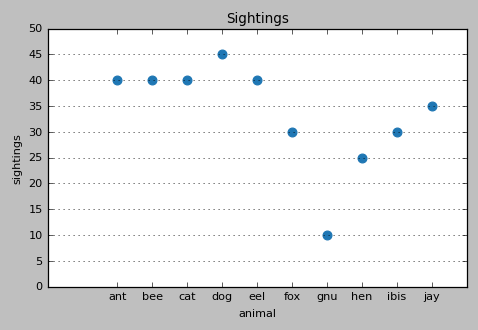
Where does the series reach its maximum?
dog
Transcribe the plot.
Title: Sightings
x-axis: animal, ticks ant bee cat dog eel fox gnu hen ibis jay
y-axis: sightings, ticks 0 5 10 15 20 25 30 35 40 45 50
Values:
40 40 40 45 40 30 10 25 30 35
